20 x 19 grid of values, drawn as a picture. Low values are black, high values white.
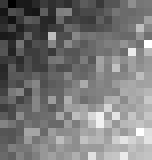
Values rise toward the bottom right. Fine speckle covers the field. No row or column stands out. On average the colour sits 50% of the way up the scale.
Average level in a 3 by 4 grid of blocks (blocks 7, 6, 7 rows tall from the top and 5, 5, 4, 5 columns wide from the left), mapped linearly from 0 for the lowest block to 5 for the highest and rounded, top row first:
0113 | 1234 | 2355
